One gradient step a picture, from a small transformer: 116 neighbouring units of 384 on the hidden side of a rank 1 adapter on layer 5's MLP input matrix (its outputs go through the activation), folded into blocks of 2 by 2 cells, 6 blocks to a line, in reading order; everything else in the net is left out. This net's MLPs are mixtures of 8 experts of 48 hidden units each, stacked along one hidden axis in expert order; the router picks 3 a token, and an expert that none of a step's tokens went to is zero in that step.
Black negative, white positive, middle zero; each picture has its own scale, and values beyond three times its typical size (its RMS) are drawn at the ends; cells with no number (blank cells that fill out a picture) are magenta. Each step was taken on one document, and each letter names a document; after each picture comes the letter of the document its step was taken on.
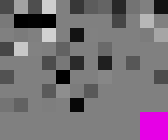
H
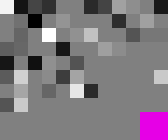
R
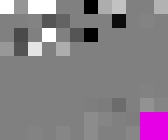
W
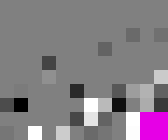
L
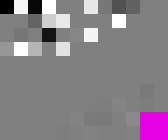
W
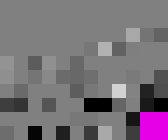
L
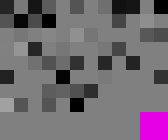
H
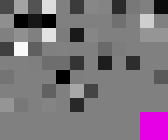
H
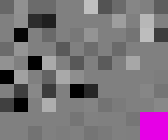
R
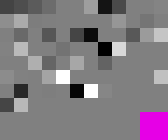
R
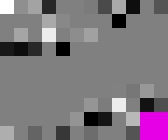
W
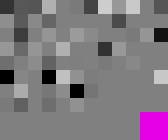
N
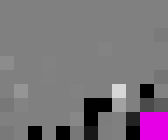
N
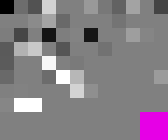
W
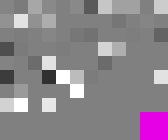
N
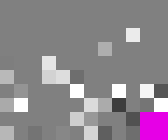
L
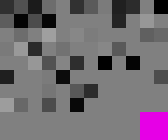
H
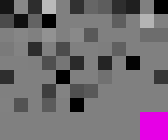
H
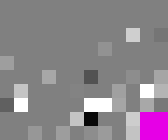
L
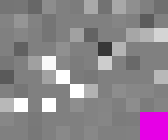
N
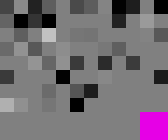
H
